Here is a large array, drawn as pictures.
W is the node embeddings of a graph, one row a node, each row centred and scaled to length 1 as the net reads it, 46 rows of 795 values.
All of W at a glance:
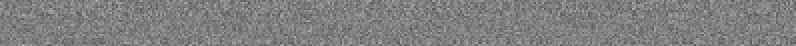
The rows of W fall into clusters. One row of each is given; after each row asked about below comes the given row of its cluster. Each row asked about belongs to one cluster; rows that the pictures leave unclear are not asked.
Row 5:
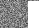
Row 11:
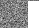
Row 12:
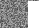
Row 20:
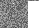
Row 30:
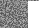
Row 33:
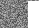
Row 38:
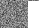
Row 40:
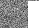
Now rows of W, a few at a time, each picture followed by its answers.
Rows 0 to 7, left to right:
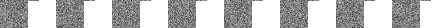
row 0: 20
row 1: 20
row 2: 5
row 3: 5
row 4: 38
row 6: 38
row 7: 40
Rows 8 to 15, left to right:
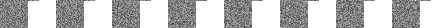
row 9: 5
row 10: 30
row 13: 30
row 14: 12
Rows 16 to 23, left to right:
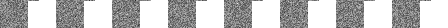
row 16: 38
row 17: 12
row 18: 12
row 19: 11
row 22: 12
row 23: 5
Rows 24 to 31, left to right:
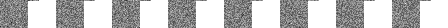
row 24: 5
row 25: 30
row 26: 38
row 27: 33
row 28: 33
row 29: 30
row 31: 20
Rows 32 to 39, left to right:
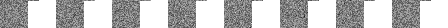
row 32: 11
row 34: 12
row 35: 30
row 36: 5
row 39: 11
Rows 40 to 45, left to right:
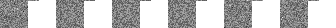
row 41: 11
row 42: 11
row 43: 11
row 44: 12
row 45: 38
